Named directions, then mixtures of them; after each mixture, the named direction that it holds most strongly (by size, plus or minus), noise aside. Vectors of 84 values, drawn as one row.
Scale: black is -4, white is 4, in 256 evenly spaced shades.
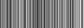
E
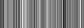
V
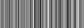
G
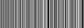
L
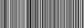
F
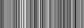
V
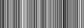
V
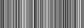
V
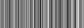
G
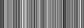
V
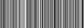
F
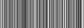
L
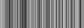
V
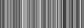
V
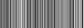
F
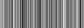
V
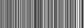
L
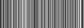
V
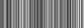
E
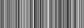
G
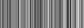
G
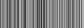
E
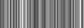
V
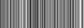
E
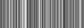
V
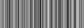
G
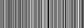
L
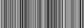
V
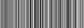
G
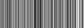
G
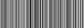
F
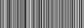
F
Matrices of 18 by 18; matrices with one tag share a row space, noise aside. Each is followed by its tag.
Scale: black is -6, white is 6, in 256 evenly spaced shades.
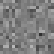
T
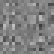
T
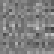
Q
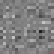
T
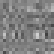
Q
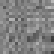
Q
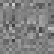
T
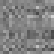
Q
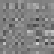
Q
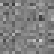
T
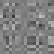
T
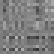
Q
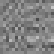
Q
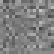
T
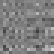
Q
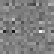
T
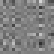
T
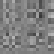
T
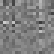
T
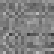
Q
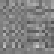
Q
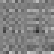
Q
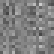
T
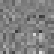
T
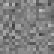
T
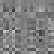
T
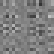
T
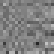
Q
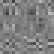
T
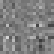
T
